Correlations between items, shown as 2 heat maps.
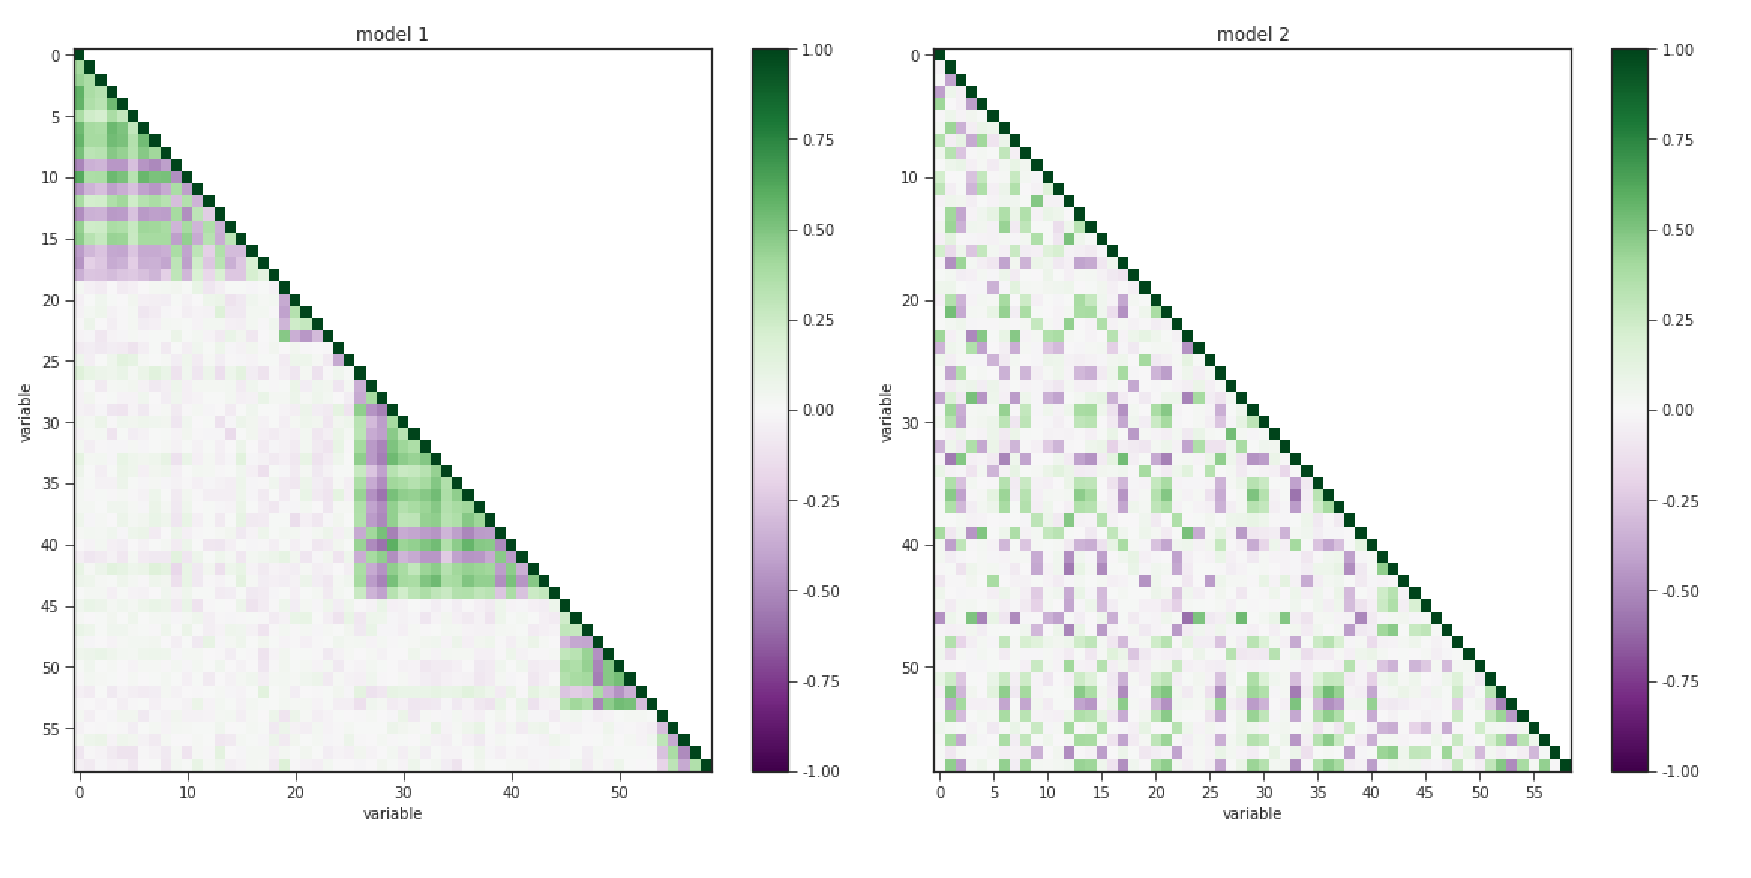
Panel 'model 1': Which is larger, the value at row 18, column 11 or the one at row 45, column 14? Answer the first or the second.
the first
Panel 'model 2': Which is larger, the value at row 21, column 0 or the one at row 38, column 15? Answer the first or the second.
the second
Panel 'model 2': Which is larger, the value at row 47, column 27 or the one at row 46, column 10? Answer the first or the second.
the first
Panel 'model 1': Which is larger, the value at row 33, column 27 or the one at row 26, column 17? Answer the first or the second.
the second
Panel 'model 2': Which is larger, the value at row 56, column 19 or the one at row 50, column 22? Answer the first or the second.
the second
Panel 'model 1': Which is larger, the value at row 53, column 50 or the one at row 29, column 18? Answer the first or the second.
the first
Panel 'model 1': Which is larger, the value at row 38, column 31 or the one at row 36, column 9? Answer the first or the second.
the first
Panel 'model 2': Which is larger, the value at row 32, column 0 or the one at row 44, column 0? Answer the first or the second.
the second
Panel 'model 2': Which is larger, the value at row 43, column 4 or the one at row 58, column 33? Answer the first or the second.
the first
